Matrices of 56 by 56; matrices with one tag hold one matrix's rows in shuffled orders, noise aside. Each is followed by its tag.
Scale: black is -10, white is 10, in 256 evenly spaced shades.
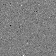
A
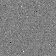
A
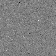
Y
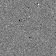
Y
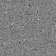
Y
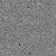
Y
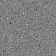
A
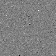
Y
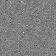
A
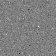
Y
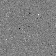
Y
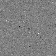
Y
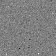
Y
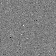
A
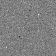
Y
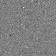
A
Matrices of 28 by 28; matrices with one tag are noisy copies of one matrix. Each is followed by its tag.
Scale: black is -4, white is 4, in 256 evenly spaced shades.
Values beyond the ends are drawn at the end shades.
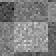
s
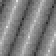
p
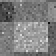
s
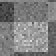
s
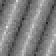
p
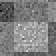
s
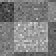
s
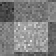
s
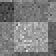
s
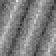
p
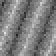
p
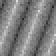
p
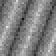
p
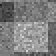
s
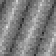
p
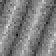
p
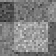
s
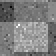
s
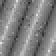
p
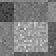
s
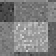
s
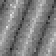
p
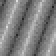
p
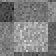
s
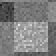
s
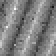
p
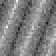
p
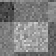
s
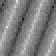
p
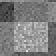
s
